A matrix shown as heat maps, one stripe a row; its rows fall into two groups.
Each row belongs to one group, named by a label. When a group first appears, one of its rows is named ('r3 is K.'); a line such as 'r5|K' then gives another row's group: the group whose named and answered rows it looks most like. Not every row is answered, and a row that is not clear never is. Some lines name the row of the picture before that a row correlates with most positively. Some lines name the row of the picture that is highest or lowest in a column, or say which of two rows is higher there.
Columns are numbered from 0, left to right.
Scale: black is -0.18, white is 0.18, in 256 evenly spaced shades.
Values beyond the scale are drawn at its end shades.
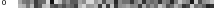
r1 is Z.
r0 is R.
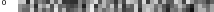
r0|Z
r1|R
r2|R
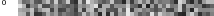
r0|R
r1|Z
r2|R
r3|Z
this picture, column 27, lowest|0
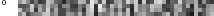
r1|R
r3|R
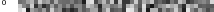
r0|R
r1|Z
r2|Z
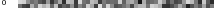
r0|Z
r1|R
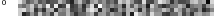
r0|Z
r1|R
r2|Z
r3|R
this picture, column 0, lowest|1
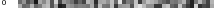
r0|R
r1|R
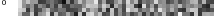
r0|Z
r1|Z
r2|Z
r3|R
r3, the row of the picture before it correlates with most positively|1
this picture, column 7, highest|3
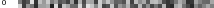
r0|R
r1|R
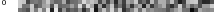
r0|Z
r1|R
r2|R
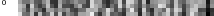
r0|Z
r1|Z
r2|Z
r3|Z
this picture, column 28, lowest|1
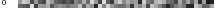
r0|Z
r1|R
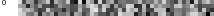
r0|R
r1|Z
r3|Z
